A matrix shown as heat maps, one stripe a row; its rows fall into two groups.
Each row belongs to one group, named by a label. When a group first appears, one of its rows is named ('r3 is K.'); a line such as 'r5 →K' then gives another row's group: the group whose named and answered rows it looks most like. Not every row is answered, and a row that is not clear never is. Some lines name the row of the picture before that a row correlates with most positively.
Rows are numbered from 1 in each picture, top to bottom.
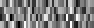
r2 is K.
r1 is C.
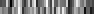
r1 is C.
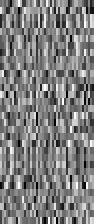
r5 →C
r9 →K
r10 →K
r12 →C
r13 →K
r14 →C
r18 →K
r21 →C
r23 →C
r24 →C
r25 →C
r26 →K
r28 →K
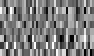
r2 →C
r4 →K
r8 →C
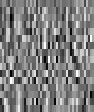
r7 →K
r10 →C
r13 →K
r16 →K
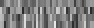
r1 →K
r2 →C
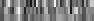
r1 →K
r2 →K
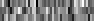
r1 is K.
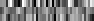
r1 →C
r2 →K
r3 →K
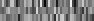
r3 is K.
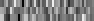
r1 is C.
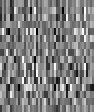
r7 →K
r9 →C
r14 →C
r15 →K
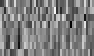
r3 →C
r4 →K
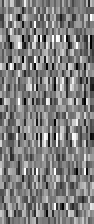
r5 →C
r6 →C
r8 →K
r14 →C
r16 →C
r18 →K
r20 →K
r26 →C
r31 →C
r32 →K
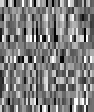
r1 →C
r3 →K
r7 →K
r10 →C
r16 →K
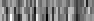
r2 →C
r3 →C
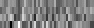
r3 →C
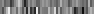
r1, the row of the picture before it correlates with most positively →4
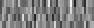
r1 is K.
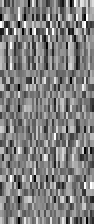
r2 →K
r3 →K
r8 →C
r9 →C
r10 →C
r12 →K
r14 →K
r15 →K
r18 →C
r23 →K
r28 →K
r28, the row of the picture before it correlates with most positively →1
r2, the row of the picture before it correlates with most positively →1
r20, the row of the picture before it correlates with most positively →4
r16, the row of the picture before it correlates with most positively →2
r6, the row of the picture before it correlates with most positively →1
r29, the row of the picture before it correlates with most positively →2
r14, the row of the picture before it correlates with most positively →1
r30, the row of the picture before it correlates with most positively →4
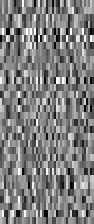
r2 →C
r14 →K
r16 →C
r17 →K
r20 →C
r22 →K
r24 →K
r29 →K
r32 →C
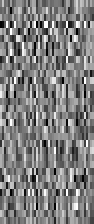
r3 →C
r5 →C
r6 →K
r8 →C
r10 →C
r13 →C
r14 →C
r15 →K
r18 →C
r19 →K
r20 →K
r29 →K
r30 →K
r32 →K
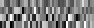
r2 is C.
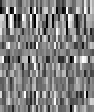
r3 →C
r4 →C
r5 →C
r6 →K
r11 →C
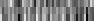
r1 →C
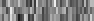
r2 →C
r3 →C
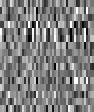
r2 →K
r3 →K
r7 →C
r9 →C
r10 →K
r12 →K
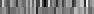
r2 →K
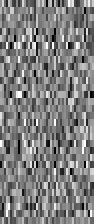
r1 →C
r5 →K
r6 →C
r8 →K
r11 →C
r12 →K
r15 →C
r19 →K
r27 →K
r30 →K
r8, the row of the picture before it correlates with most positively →2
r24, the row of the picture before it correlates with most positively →2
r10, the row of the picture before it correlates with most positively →1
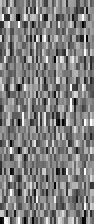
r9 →K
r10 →C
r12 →C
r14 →K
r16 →K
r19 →K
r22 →C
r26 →C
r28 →C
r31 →C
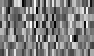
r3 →C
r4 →K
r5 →C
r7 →K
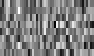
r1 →K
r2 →K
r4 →K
